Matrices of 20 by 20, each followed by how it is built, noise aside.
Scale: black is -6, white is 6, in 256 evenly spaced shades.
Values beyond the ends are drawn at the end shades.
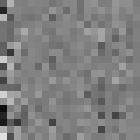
uneven columns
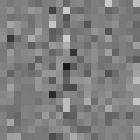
uneven columns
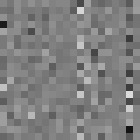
uneven columns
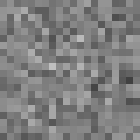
noise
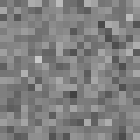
noise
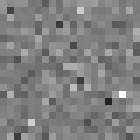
noise
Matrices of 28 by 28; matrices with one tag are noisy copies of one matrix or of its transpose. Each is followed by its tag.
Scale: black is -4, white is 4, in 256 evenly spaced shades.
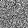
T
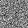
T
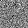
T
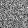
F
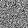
T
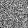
F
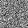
T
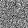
T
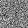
T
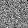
F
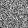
F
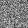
F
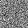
T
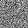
T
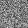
F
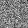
F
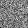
F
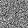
T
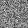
F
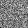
F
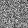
F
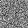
T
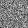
F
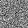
T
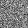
F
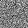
T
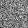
F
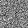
T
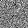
T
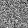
F
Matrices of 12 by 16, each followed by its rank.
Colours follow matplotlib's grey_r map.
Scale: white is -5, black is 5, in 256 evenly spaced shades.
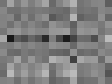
two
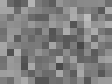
full rank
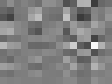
two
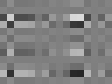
one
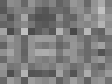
two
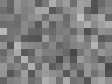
full rank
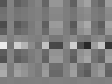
one
